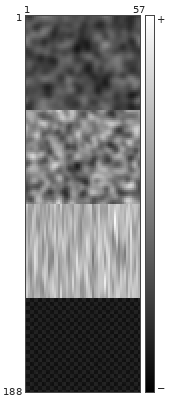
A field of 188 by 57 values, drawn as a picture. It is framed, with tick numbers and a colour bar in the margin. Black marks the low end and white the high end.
The table splits into 4 rows of 1 panel. Panel 1,1: low, blotchy. Panel 2,1: middling, blotchy, strong in contrast. Panel 3,1: high, streaked downward. Panel 4,1: very low, checkered, faint in contrast.
